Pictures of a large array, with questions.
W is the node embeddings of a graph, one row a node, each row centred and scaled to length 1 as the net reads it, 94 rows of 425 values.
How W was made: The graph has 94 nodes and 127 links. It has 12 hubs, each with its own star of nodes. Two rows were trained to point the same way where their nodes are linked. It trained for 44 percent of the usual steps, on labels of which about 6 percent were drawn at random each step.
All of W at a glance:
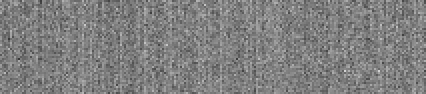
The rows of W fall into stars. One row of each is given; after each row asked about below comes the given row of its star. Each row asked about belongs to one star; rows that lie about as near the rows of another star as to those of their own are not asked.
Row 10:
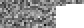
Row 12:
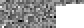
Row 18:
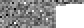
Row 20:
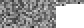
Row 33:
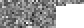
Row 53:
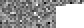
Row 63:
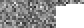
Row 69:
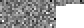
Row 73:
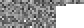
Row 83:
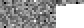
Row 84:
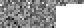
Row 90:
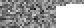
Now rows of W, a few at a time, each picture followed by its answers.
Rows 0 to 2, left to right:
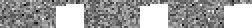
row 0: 33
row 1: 33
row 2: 10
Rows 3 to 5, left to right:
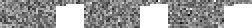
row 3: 73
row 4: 84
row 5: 90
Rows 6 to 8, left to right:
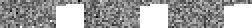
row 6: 10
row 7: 33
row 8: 69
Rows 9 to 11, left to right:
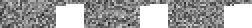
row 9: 20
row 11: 12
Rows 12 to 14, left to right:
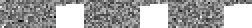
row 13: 12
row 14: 18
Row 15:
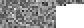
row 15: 10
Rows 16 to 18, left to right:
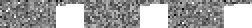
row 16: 18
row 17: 83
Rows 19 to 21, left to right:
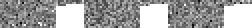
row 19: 20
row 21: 90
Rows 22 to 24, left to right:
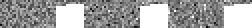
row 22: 84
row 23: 12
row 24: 18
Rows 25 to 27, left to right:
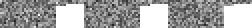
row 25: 12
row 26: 69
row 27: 18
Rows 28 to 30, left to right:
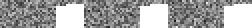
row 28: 84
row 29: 84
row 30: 18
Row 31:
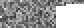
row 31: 73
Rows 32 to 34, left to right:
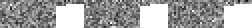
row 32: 73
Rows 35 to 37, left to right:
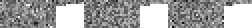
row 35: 33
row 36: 90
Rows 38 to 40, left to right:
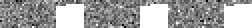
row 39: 63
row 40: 20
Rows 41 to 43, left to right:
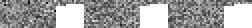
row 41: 73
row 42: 53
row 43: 33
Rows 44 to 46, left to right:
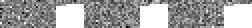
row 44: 69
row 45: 12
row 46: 18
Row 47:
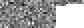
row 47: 84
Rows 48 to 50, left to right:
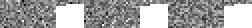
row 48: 20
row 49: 84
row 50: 69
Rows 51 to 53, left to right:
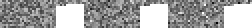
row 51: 90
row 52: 84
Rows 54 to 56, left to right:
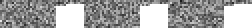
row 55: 83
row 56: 69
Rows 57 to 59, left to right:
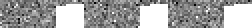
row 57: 90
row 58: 84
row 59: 33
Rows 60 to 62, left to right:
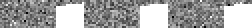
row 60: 18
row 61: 83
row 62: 63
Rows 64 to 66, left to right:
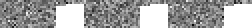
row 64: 12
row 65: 33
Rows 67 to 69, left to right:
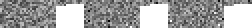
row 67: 10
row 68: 12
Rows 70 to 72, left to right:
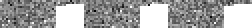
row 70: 12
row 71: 90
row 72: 73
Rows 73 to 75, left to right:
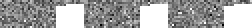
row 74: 10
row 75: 20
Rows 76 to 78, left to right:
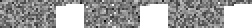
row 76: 69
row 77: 12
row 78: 84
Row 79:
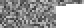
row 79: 20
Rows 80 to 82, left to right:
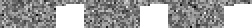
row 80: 63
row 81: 90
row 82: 20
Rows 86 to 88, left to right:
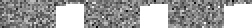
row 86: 69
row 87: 10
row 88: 83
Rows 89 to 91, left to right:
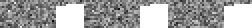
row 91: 69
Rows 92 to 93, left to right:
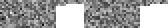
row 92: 83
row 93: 63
